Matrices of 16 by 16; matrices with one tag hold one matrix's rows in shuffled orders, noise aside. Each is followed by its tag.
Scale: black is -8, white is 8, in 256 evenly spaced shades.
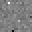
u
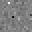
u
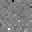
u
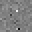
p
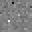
u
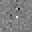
p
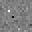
u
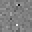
p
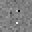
p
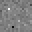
u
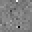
p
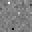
u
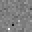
u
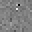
p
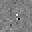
p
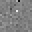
p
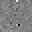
p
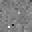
u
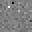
u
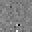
p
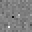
u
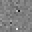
p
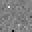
u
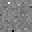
u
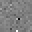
p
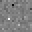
u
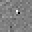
p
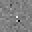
p
